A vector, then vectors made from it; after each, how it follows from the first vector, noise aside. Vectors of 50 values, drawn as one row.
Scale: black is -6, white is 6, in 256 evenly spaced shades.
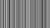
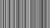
copied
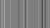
partly zeroed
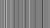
partly zeroed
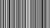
scaled up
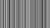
copied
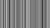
copied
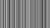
copied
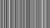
negated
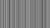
shrunk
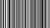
scaled up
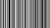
scaled up
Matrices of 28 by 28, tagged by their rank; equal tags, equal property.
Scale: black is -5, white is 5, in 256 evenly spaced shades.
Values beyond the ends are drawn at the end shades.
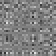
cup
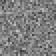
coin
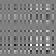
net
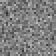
coin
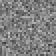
coin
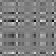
net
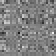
cup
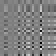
net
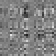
cup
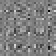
cup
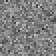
coin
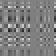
net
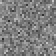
coin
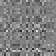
cup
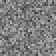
coin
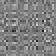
cup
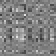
cup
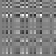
net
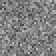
coin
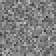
coin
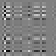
net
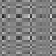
net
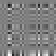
net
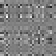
cup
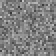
coin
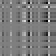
net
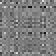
cup
